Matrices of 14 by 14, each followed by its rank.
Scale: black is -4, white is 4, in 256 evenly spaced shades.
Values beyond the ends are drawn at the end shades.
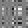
one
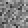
full rank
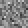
full rank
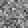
full rank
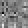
three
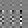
one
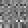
three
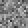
full rank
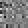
three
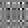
one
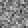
full rank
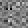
three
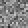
full rank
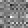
three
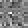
three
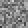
full rank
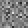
three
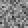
full rank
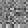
three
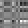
one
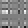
one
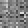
three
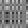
one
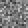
full rank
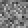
full rank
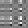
one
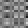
one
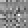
three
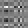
one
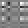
one
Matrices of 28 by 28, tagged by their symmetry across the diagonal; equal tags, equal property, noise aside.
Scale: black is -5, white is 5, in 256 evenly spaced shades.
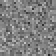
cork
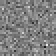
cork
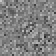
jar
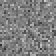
cork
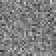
cork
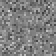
cork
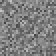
jar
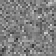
cork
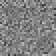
jar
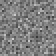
jar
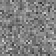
cork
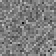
jar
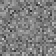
jar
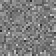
jar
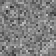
jar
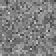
cork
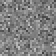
cork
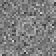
jar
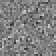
cork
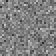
jar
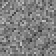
jar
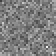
jar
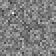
jar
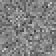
jar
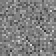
cork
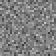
cork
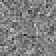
cork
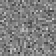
cork
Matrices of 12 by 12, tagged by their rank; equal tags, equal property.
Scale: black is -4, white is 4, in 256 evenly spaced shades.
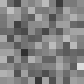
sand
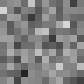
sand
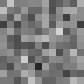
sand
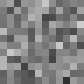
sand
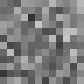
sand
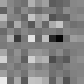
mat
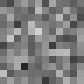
sand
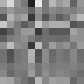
mat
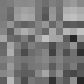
mat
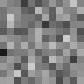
sand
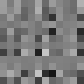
mat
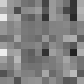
mat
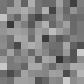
sand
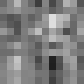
mat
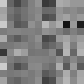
mat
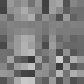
mat
